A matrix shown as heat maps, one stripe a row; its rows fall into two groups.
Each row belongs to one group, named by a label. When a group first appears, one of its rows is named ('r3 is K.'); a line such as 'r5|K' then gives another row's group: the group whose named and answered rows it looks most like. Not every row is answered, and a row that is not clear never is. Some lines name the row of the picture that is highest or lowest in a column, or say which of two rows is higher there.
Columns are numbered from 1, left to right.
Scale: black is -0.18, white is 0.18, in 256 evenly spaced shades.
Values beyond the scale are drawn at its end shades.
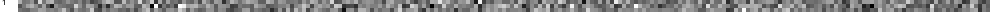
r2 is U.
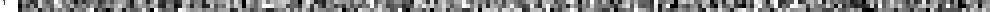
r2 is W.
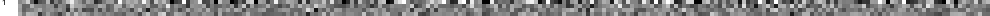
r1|W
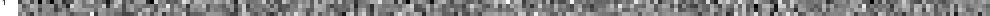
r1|U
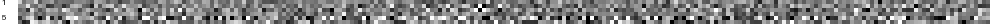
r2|U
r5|W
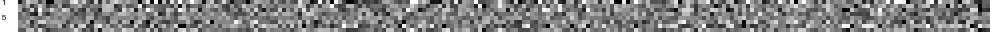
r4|W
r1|U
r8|U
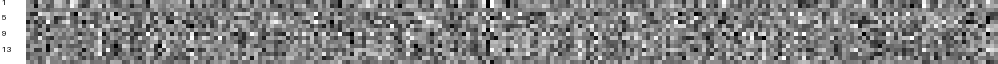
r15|W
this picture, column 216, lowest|13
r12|U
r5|U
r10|W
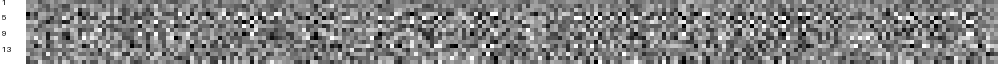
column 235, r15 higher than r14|Yes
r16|W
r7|W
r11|W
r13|U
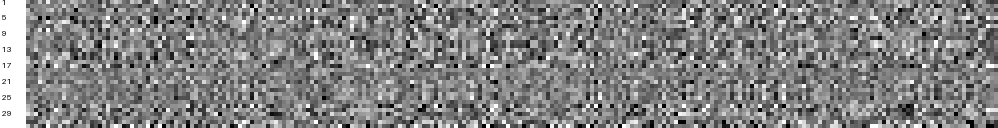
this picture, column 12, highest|17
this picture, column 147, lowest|27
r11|U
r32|U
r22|W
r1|U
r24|W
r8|U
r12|U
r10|U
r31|W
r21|W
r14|W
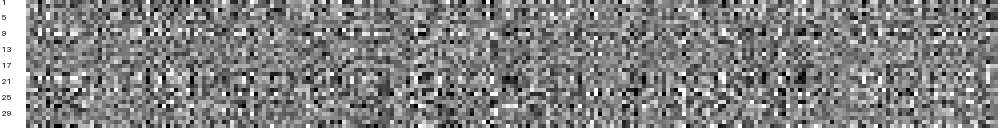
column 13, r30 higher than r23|No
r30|U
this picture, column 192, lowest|23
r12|W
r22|U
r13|U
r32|U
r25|U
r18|U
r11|U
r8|U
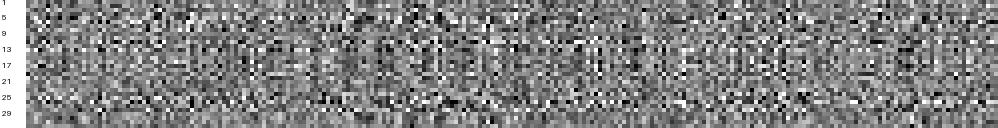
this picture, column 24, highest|13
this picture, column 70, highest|11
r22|U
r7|U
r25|U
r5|U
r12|U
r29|U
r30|U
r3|U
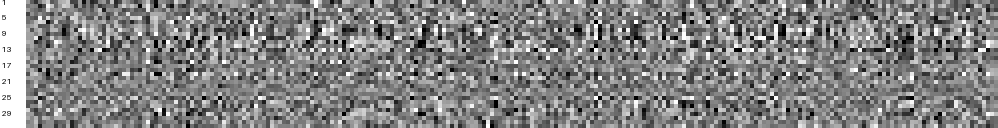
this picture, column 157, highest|9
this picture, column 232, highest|10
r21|U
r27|W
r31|U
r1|W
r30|W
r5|U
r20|W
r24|W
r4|W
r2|W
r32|U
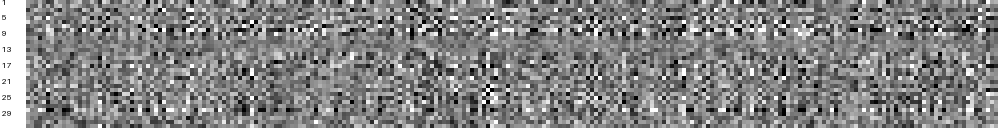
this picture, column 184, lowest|1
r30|U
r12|U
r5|U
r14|U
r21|U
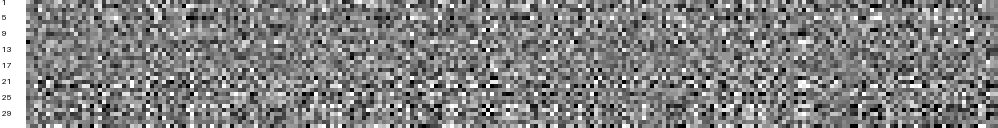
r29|U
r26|U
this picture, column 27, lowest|20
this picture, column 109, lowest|22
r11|W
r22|U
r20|W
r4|U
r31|W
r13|U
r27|U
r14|U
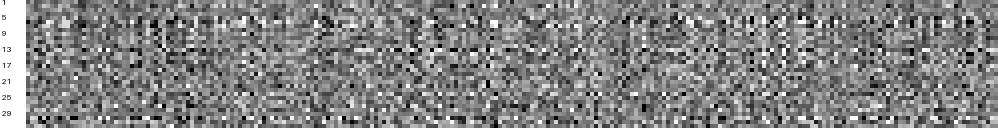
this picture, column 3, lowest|13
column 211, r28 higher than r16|Yes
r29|W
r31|W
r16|W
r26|U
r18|U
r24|W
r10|U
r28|W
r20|W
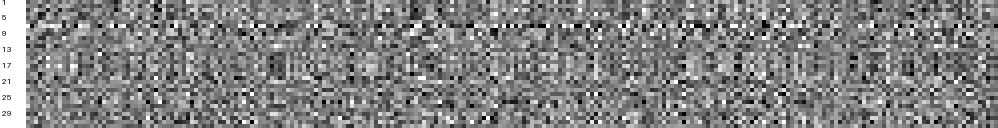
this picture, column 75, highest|12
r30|U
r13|U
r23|W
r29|W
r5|W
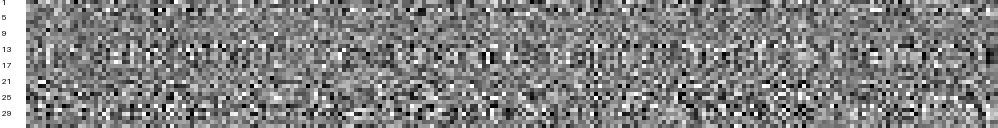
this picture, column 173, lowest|28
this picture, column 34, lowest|8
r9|U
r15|U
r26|W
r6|W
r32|U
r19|W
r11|W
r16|U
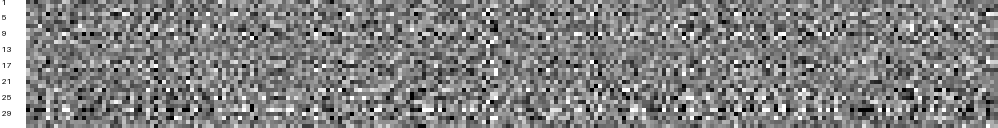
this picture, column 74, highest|23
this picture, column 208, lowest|14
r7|W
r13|U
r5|W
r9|W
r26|U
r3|U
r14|U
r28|W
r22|W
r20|U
